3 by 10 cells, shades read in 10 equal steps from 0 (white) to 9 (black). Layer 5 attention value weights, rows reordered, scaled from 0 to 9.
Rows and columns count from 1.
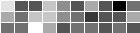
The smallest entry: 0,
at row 3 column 3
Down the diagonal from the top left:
1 5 0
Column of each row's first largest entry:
9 7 5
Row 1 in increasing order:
1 2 3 4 5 6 6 6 6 9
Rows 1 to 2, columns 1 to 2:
1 6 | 3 5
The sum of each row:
48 43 46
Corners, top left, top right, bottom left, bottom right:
1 5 5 6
